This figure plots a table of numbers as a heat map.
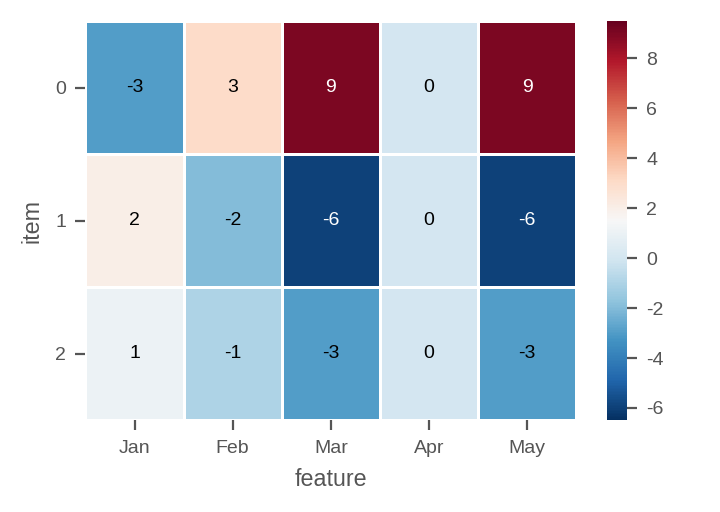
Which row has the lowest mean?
1
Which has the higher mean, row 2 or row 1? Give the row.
2
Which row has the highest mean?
0
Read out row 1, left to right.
2 -2 -6 0 -6
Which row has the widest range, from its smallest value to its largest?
0
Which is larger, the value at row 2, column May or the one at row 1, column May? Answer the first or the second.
the first
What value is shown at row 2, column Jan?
1
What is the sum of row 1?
-12
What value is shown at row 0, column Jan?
-3
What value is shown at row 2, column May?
-3
